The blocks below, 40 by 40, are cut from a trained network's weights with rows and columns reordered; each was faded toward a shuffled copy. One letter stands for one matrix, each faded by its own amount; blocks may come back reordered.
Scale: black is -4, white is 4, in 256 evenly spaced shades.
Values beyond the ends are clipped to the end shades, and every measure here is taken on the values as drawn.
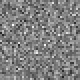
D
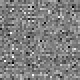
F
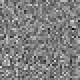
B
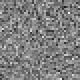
D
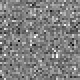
F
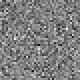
D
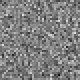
D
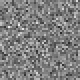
D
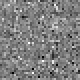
F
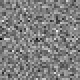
B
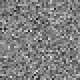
D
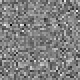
B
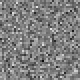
D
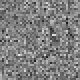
B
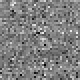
F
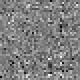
F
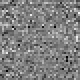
F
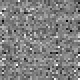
F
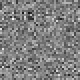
B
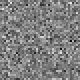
B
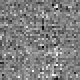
F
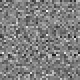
B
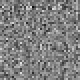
B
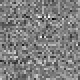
B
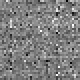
F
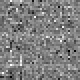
F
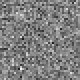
D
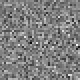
D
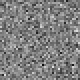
D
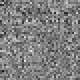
B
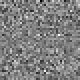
B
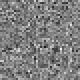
B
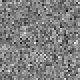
D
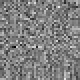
B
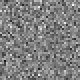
D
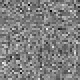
B
